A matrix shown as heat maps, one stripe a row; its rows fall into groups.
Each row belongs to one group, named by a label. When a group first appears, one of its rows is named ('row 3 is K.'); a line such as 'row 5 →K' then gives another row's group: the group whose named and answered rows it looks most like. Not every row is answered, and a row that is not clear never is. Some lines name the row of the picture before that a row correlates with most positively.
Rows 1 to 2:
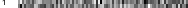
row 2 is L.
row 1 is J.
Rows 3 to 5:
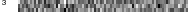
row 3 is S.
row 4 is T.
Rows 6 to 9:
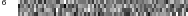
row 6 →S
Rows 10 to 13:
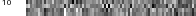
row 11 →J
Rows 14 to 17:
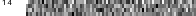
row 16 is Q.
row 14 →S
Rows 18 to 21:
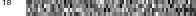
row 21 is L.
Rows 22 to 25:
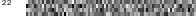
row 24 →Q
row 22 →S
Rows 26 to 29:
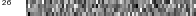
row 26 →T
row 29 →L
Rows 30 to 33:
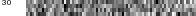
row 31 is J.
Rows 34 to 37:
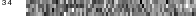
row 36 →S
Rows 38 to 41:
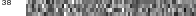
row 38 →S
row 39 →T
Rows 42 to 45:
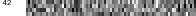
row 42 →L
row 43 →L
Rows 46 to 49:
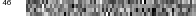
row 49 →J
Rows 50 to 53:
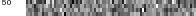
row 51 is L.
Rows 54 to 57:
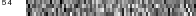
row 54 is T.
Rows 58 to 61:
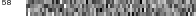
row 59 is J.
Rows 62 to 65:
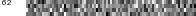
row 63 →L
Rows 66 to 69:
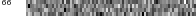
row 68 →J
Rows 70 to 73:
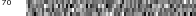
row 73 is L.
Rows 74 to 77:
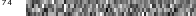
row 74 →J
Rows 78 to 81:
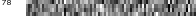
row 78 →Q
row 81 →L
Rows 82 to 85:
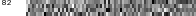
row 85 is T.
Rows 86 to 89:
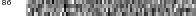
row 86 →S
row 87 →J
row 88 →J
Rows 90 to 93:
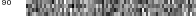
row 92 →Q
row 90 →Q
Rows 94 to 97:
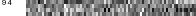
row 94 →J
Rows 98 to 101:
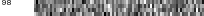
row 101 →S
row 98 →L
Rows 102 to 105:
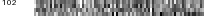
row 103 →S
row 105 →J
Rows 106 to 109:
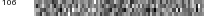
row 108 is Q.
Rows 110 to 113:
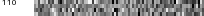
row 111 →L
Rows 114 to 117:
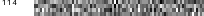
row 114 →J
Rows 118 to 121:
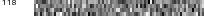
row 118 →Q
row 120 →L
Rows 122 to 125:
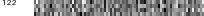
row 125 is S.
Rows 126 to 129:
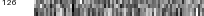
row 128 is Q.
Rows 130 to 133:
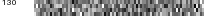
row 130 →J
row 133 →S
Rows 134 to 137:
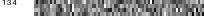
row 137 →L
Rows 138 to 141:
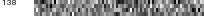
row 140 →L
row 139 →S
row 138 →Q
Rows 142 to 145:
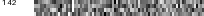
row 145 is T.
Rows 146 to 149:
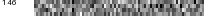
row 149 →S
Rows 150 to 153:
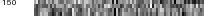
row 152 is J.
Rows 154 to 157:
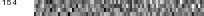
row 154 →S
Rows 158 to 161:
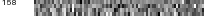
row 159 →Q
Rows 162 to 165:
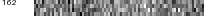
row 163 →L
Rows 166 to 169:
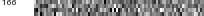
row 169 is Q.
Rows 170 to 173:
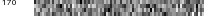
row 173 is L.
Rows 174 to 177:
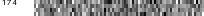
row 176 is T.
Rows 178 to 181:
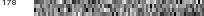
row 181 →J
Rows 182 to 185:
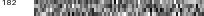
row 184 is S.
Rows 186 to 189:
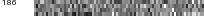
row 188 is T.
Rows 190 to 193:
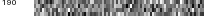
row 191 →L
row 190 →S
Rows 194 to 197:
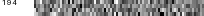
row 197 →J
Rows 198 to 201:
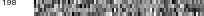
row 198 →T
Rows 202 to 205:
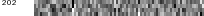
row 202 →J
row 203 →T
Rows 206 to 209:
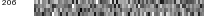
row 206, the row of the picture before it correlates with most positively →202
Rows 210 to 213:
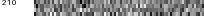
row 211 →L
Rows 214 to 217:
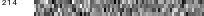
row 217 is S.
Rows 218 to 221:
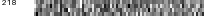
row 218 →S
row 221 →L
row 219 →S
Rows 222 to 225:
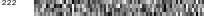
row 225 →Q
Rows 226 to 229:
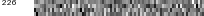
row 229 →L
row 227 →Q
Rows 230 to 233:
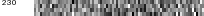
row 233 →Q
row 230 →J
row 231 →T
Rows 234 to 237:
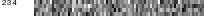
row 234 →T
